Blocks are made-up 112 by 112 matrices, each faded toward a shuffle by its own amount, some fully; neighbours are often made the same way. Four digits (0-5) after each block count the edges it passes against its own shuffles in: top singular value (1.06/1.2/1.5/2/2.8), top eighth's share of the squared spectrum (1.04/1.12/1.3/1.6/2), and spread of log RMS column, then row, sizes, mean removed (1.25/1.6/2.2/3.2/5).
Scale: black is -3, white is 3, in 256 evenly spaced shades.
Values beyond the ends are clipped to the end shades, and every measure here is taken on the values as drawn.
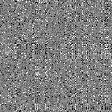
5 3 3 2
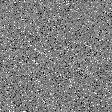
1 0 0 0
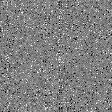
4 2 1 1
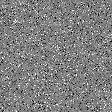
0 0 0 0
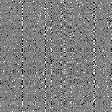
5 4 3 2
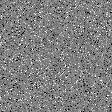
0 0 0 0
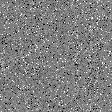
0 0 1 0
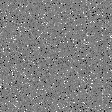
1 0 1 0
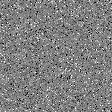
0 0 0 0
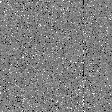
2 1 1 0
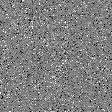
3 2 0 0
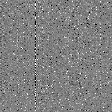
4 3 2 1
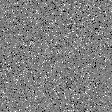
1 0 0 0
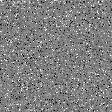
2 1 0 0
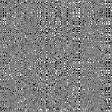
5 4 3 3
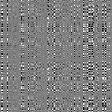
5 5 5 4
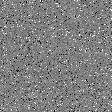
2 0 0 0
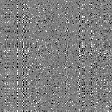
5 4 3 3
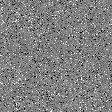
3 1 0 0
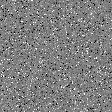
0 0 0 0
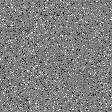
1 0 0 0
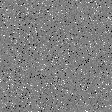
1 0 0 0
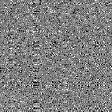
4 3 2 3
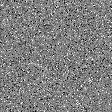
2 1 0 0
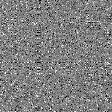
4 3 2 2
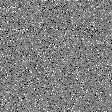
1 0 0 1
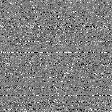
2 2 0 4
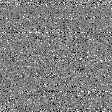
2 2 0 3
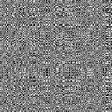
5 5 4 4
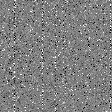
2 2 2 0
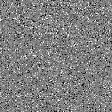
3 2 0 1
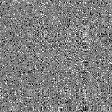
4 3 2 2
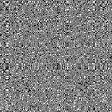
5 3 3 3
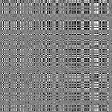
5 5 5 5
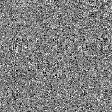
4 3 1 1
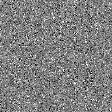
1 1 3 0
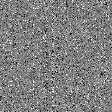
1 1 2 0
